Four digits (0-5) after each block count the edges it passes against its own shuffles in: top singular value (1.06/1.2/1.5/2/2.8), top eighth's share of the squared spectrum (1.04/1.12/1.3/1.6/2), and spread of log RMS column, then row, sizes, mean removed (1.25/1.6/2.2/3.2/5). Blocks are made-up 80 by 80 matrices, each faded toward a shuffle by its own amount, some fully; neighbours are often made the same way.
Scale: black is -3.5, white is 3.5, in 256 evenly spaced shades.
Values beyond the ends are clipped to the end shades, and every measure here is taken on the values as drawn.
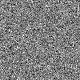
1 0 0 0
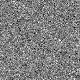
2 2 1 0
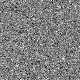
2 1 0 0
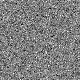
0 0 0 0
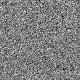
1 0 0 0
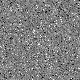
2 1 0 0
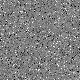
1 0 0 0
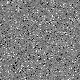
2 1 0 0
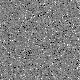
0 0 0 0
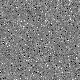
0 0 0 0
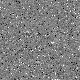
0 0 0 0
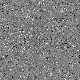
0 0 0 1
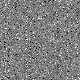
0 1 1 0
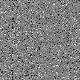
1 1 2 0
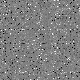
3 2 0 1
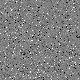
1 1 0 0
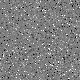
0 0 0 0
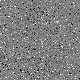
1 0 0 0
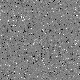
2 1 0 0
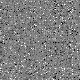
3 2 1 1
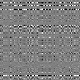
5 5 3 4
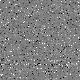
2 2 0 0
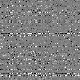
4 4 1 3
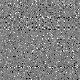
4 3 1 2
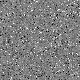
2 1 0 0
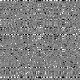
4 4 2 3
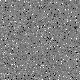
2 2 0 1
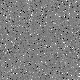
0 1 0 0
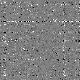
4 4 2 2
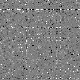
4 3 1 2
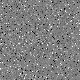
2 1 0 0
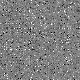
2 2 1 1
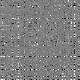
4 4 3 3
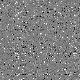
3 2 1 1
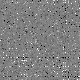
3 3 1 1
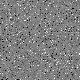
2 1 1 0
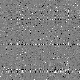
4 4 2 2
